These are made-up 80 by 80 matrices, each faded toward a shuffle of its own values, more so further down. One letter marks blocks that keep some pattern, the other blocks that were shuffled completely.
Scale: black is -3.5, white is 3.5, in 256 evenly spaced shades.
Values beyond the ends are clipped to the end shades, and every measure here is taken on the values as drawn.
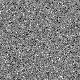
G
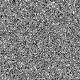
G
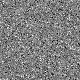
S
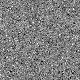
S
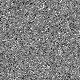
S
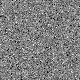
S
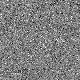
S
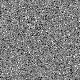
G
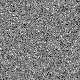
G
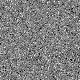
S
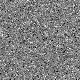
G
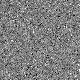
G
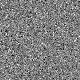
G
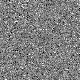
G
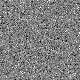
S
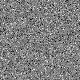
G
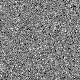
G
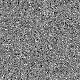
S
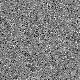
S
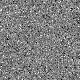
G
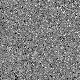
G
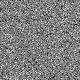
S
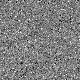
S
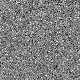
G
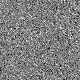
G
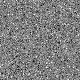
G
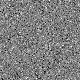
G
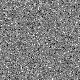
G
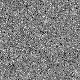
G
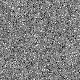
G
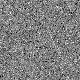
S
